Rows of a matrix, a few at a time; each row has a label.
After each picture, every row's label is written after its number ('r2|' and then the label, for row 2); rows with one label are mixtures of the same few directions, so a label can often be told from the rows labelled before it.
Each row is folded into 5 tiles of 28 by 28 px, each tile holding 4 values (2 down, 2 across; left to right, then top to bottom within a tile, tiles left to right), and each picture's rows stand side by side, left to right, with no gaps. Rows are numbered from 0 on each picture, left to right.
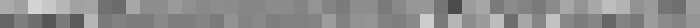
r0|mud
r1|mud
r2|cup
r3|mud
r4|mud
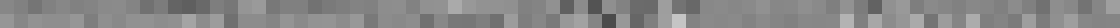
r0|mud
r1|mud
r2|mud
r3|mud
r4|cup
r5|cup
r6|mud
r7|cup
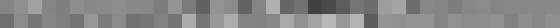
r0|mud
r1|cup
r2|mud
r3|mud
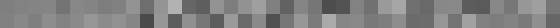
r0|cup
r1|mud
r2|mud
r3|mud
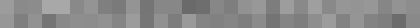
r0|mud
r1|mud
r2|cup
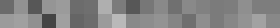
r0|cup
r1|cup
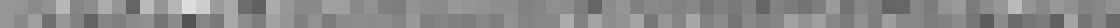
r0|cup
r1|mud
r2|mud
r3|mud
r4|mud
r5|cup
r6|mud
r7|mud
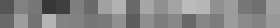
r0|mud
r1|mud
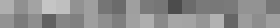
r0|mud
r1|mud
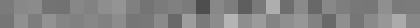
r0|mud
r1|cup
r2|cup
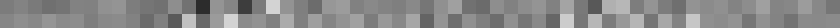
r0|mud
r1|cup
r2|mud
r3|mud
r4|mud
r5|cup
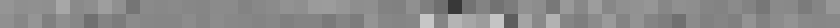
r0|cup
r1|cup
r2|mud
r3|mud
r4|cup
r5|cup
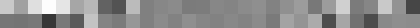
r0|mud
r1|mud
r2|cup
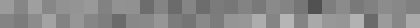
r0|cup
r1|cup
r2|mud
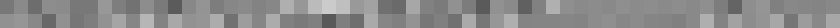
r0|cup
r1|mud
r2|mud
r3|cup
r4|cup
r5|mud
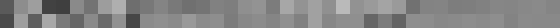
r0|mud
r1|mud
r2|cup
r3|mud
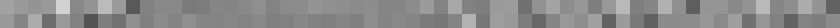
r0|cup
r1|mud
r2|mud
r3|cup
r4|cup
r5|cup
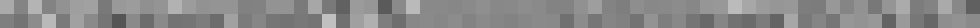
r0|cup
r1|mud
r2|cup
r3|cup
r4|mud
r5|mud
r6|cup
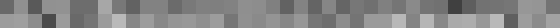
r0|cup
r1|mud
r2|cup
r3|mud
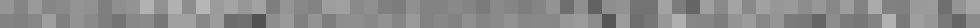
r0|cup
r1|cup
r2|mud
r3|cup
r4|cup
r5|cup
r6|cup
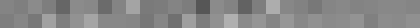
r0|cup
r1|cup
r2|mud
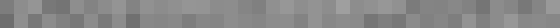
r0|mud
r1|mud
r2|cup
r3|cup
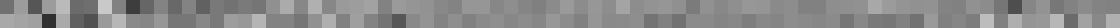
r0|cup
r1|cup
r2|cup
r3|mud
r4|cup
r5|mud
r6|mud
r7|mud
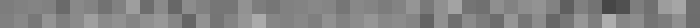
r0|cup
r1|cup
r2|cup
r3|mud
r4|mud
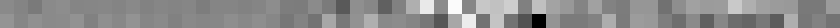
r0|mud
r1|cup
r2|cup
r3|cup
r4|cup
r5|mud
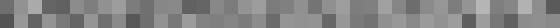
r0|mud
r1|mud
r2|cup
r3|cup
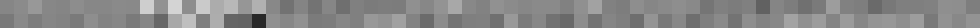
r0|mud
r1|cup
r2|cup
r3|mud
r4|mud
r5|cup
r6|mud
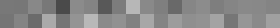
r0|cup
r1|mud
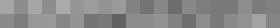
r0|cup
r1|cup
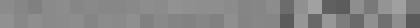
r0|mud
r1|mud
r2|mud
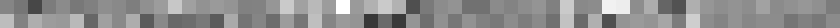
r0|mud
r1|mud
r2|cup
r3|mud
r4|mud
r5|cup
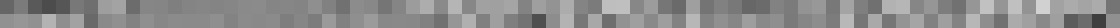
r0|mud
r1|mud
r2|cup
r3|cup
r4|mud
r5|mud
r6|mud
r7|cup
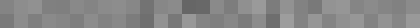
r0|mud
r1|mud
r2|mud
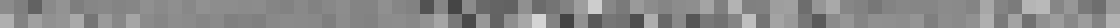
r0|mud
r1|cup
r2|cup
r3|cup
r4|mud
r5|cup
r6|mud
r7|mud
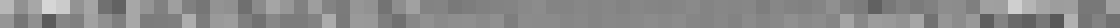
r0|mud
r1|cup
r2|cup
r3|mud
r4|cup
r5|cup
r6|mud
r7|mud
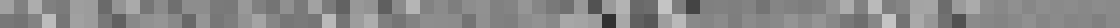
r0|cup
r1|cup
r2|cup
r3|cup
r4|cup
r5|cup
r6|cup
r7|cup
